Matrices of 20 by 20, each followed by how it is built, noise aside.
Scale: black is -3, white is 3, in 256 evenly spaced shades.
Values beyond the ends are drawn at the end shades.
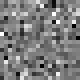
noise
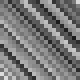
Toeplitz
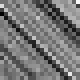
Toeplitz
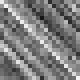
Toeplitz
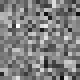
noise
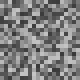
noise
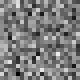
noise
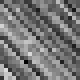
Toeplitz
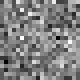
noise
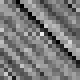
Toeplitz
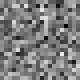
noise
